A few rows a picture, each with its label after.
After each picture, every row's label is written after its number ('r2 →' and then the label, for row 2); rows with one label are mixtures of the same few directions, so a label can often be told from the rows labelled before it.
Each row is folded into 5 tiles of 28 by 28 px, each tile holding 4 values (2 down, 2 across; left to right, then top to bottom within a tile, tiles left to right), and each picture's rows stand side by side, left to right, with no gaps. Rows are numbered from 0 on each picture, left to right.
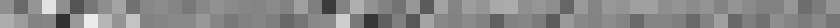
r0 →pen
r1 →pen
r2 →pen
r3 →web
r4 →web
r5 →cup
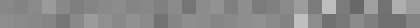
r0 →pen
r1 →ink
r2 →ink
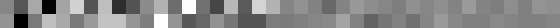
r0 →ink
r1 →ink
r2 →pen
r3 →ink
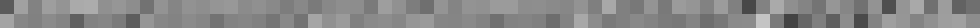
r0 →web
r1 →web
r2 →cup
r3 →web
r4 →ink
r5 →pen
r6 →ink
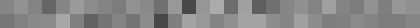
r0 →pen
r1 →ink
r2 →ink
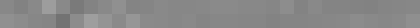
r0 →pen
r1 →web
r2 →web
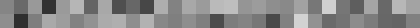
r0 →ink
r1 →web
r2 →ink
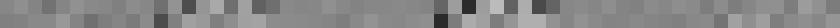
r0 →pen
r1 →ink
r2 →pen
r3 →ink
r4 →ink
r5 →cup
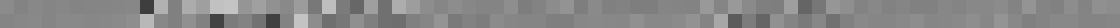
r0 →web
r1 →web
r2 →ink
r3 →cup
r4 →web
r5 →cup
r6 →web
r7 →ink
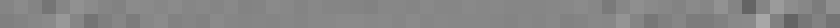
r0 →pen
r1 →cup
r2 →web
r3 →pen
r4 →pen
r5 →pen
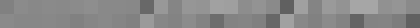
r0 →web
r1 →web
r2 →web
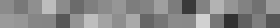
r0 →pen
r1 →pen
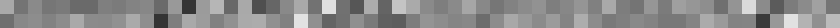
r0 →web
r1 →ink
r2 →ink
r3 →pen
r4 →ink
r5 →pen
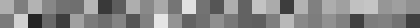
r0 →cup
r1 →ink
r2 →web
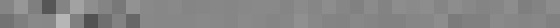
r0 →pen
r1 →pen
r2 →ink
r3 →cup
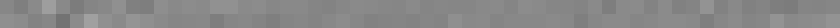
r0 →pen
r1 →web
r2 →pen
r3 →cup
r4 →ink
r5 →web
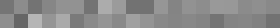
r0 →cup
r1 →web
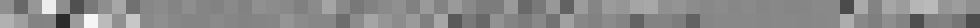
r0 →pen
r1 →ink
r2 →pen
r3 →cup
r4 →web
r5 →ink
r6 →web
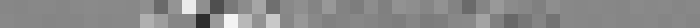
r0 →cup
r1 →pen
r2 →ink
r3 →pen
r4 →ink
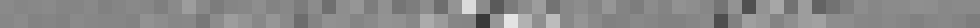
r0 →cup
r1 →pen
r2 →ink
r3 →pen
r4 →ink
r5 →ink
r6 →web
